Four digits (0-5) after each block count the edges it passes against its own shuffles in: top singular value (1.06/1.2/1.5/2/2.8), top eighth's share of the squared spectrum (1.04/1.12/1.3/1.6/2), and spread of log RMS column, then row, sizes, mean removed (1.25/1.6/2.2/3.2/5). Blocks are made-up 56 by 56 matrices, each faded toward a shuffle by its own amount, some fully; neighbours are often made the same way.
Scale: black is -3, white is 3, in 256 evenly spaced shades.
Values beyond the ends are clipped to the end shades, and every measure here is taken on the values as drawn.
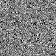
0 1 0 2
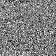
0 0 0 1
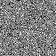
0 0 0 0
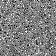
0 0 0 0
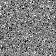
0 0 0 1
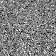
0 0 0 1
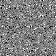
1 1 0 2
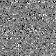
1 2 0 3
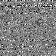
1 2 0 3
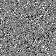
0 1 0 0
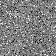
0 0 0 0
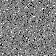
0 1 0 0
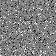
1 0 0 0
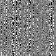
2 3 4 0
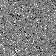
0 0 0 0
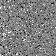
0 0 0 0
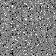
3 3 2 1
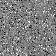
2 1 0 0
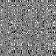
4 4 3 2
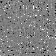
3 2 1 1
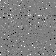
3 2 0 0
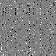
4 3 2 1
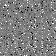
2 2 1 0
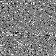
1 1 0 2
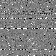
3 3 0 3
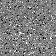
1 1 0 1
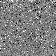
0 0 0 1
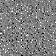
3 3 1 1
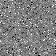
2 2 0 0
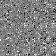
3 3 2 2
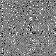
3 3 1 1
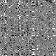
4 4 2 2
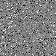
2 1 1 0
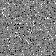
2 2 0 1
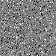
0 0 1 0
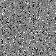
1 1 1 0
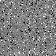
0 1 1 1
